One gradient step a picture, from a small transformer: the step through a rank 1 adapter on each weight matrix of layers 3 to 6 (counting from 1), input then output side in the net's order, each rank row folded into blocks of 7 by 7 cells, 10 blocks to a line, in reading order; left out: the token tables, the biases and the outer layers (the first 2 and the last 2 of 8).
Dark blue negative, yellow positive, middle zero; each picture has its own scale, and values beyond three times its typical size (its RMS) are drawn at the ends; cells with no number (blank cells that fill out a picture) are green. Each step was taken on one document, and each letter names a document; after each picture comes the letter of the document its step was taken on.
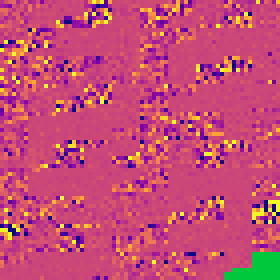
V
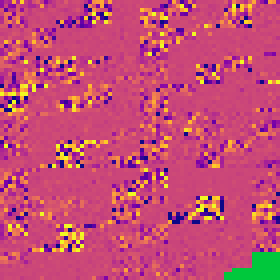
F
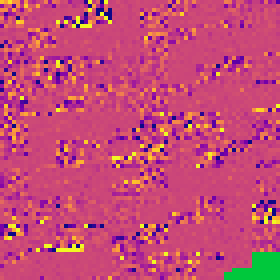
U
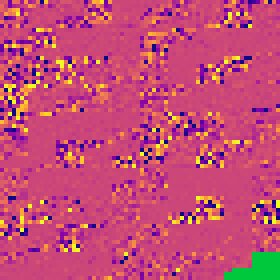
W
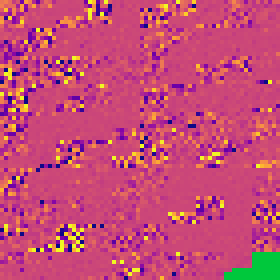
U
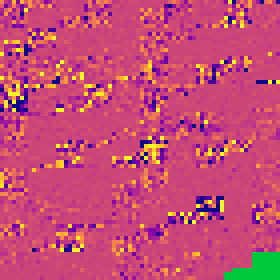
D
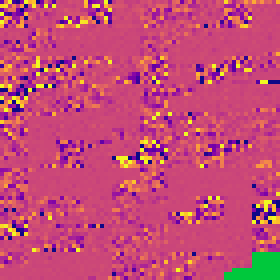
F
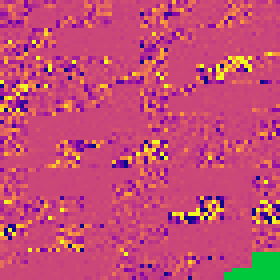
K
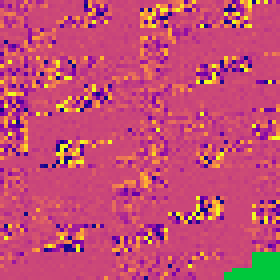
D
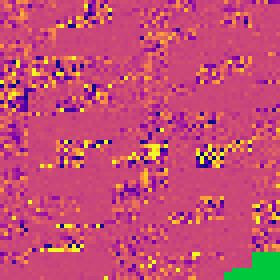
D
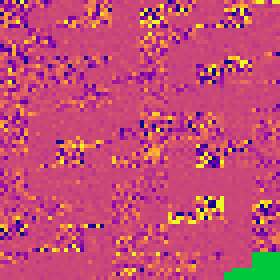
U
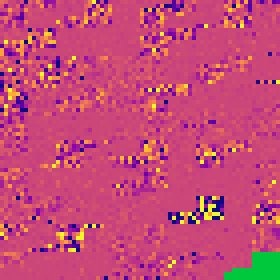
D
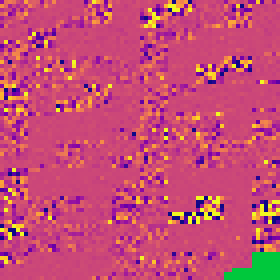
V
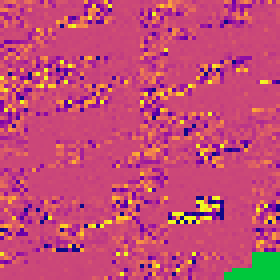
W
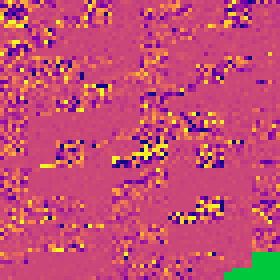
W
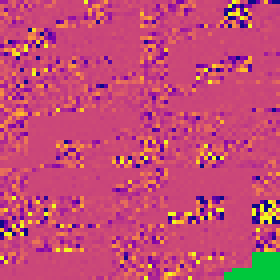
K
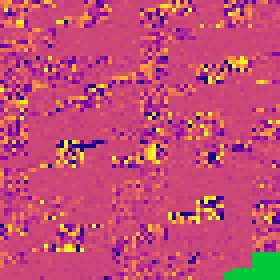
D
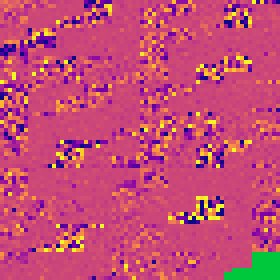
F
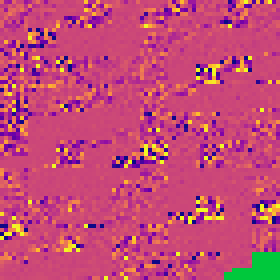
W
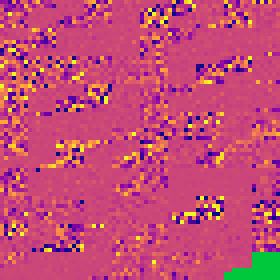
F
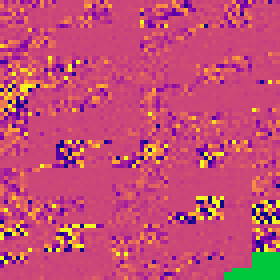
K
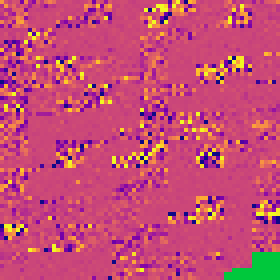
U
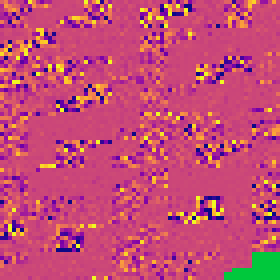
V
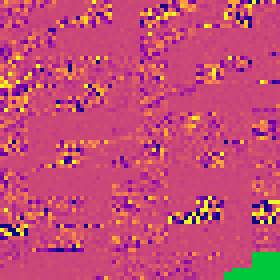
V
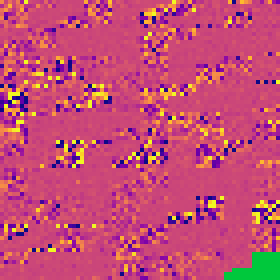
U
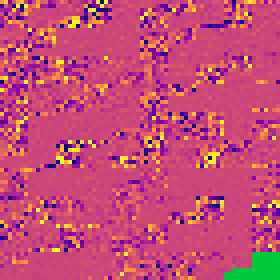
W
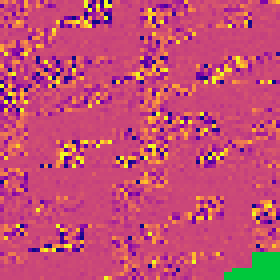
D
